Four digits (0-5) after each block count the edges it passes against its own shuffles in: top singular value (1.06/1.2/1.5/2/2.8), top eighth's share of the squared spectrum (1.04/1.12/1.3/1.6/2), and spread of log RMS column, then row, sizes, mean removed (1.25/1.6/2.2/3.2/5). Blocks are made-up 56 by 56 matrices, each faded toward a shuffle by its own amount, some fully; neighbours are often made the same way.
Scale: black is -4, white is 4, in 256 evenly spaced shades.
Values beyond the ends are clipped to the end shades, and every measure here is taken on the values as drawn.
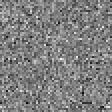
0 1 0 2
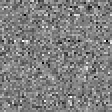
1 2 0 3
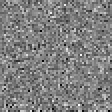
1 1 0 2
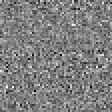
1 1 0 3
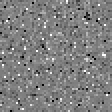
1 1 0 0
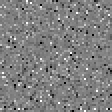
1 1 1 0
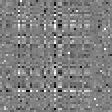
5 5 3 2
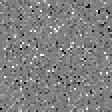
3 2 0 0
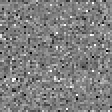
3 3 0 1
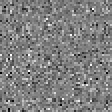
3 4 2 2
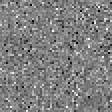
2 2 1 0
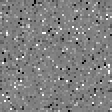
0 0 0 0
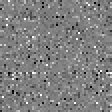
3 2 0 1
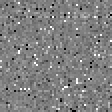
2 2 0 0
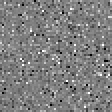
2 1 0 0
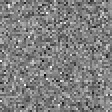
0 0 0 0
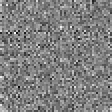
3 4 2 2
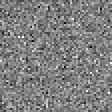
0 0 0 0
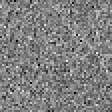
2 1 0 0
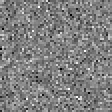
0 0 0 0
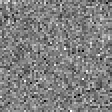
2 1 0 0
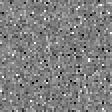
1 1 0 0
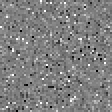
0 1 0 0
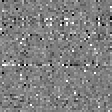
4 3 1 2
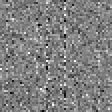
2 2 2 0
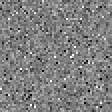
0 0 0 0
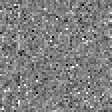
1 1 1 0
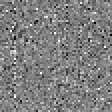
1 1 2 0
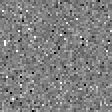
1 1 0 0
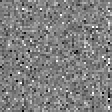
2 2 2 0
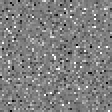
2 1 0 0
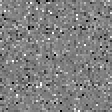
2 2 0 1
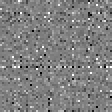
4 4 2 2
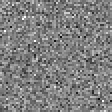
1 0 0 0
